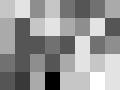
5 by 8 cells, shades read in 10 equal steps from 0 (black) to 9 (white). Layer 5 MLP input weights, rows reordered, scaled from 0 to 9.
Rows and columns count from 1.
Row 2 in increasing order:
3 3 5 6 6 7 8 8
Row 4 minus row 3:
-2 0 2 -1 3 0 3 3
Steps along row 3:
down same up down up down up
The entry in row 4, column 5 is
6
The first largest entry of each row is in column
2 4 6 6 7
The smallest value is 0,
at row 5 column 4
